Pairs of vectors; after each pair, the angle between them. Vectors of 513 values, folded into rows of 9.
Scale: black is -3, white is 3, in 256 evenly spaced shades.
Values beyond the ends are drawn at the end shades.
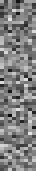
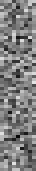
orthogonal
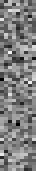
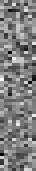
nearly opposite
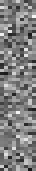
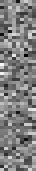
nearly opposite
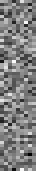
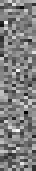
orthogonal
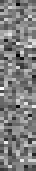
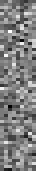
partly aligned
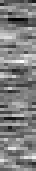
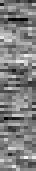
nearly parallel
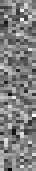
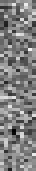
nearly parallel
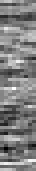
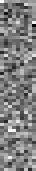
orthogonal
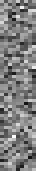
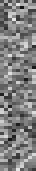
nearly opposite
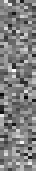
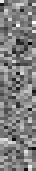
orthogonal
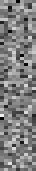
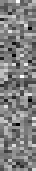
partly opposed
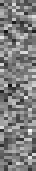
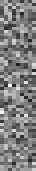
partly opposed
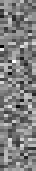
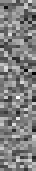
orthogonal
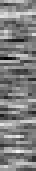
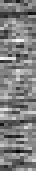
nearly opposite
